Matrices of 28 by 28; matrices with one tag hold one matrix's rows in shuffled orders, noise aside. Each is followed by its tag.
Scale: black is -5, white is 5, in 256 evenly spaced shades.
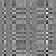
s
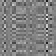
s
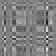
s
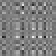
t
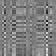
s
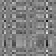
s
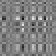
t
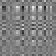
t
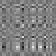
t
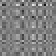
t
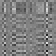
s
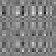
t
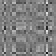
s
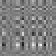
t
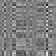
s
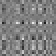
t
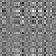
t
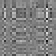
s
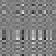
t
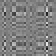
s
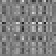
t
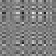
t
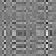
s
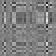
s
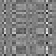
s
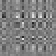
t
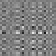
t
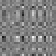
t
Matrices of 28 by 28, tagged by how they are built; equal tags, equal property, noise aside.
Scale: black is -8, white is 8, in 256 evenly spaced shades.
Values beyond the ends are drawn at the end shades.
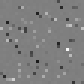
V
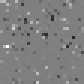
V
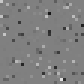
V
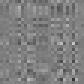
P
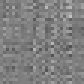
P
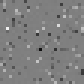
V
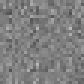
P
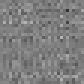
P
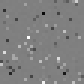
V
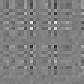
P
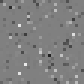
V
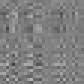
P
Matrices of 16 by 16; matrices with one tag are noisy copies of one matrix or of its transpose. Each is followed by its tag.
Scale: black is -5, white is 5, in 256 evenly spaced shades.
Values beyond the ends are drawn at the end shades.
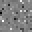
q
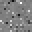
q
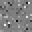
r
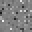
q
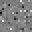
q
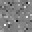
r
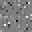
r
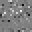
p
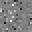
p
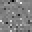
q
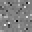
r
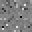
r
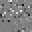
p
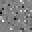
q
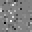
p
